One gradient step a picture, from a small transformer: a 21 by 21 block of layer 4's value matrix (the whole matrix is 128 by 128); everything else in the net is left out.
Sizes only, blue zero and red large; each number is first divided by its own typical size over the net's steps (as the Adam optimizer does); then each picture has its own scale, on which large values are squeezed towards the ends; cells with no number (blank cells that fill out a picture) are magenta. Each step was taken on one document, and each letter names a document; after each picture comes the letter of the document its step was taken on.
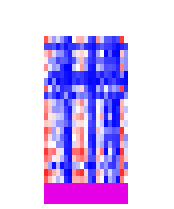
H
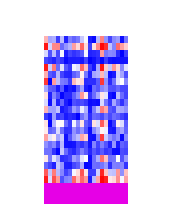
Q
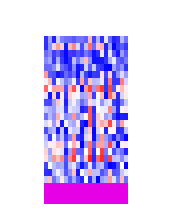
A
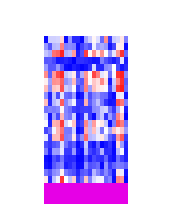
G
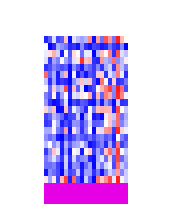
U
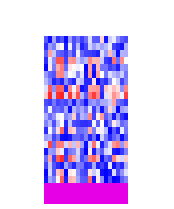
A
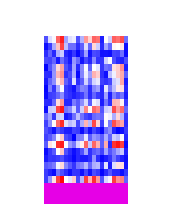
G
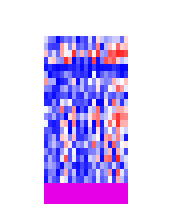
U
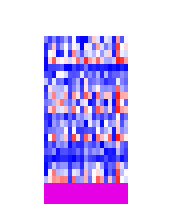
U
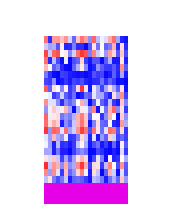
H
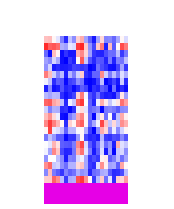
H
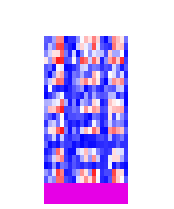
G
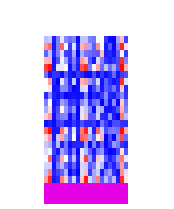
Q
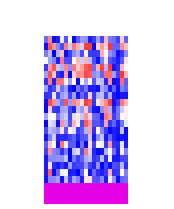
A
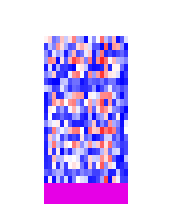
A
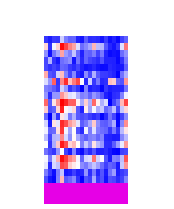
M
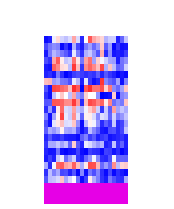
A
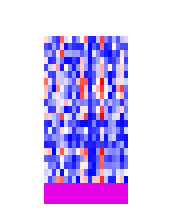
Q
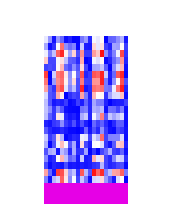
Q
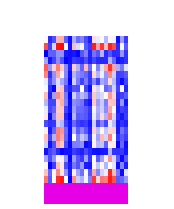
Q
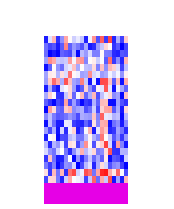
A
